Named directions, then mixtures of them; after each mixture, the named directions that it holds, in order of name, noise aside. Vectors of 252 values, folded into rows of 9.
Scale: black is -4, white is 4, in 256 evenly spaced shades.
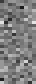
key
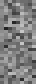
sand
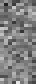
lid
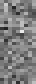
lid, sand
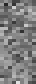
lid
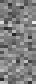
key, sand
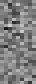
key, sand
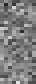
lid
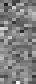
lid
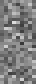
sand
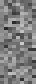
sand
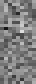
lid, sand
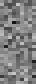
lid, sand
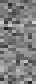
key, sand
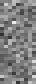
lid, sand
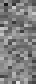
lid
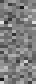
key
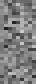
sand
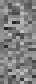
sand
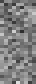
key, lid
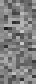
sand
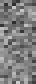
lid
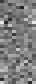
key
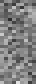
key, lid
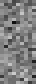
lid, sand
